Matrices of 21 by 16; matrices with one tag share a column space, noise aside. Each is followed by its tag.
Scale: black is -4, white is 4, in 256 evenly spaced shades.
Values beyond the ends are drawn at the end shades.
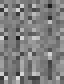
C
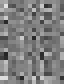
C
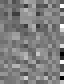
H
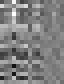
H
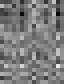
H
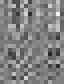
H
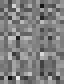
C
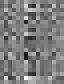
C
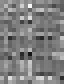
C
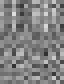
H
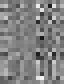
C
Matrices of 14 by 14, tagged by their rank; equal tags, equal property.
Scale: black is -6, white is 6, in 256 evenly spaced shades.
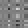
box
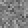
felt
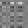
box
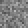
felt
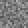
felt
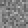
felt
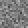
felt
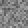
felt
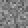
felt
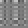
box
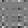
box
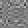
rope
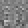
rope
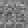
rope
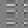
box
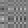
box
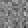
rope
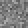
felt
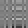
box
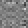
rope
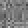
rope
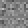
rope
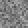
felt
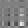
box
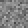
felt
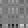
box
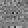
rope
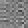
rope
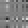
box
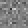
rope
